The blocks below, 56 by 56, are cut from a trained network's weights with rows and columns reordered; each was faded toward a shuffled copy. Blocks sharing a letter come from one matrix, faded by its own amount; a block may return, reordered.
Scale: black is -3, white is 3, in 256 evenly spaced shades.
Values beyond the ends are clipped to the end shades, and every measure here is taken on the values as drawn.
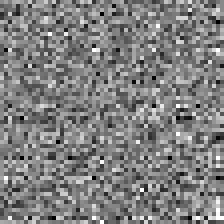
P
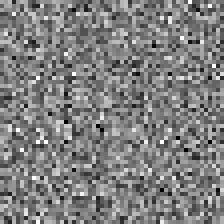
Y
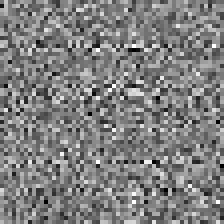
P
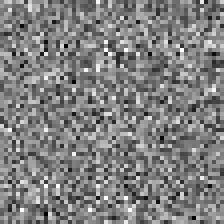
Y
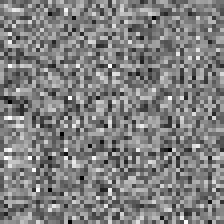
Y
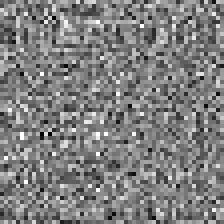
Y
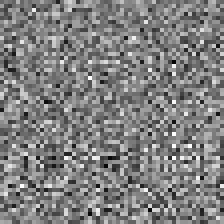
P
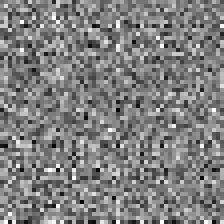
P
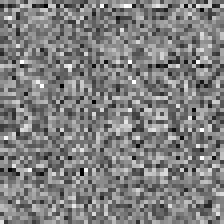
P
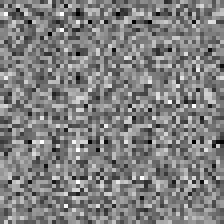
P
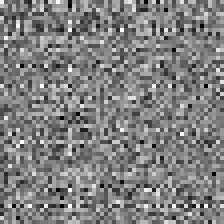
P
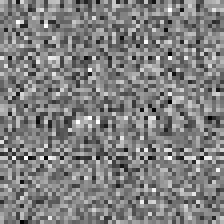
P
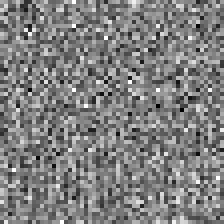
Y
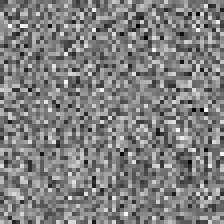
Y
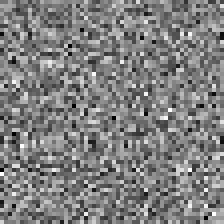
Y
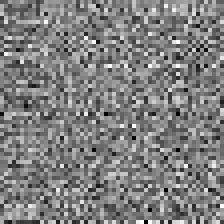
P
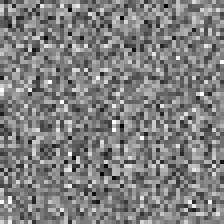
Y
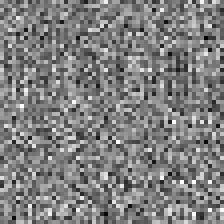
Y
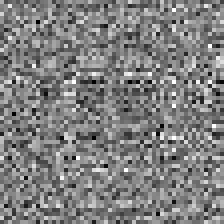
P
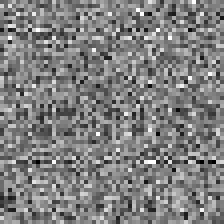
P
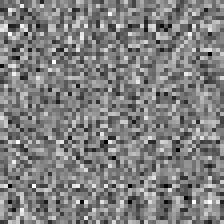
P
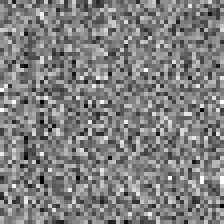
Y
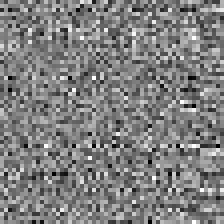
P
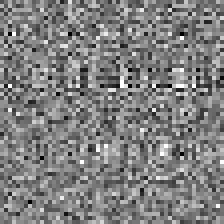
P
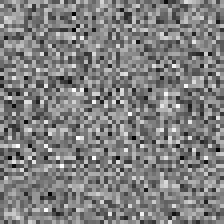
Y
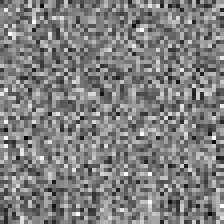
Y
